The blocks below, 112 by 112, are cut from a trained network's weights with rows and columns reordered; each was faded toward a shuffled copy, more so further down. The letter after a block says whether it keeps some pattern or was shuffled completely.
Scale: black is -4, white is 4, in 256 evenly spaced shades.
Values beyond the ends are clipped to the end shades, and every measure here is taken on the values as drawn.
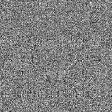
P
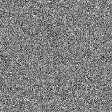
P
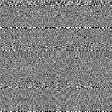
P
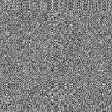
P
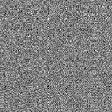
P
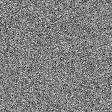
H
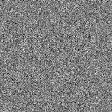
P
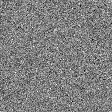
H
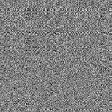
P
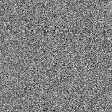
P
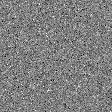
H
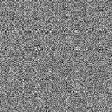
P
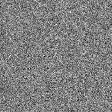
P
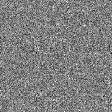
P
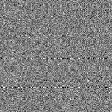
P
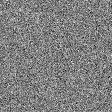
H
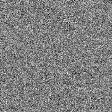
P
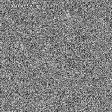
P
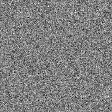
P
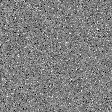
H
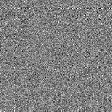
P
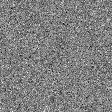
H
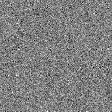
P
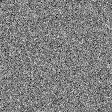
H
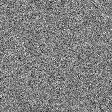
H
